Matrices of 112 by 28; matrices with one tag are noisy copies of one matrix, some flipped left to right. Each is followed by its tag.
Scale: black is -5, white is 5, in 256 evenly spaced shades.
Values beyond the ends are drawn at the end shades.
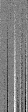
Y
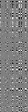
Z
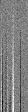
Y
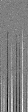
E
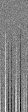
E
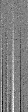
Y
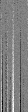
Y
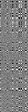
Z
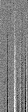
Y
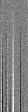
Y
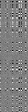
Z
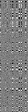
Z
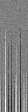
E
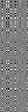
Z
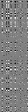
Z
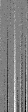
Y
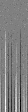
E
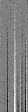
Y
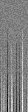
E
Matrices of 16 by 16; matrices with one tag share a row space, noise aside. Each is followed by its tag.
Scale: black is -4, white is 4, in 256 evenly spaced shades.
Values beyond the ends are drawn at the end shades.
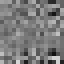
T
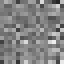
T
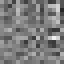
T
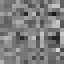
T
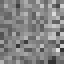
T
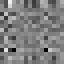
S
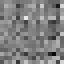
T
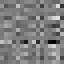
T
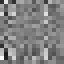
S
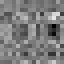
T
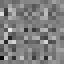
S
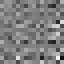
T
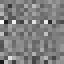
S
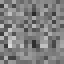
S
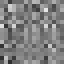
S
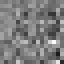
T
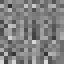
S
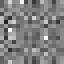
S
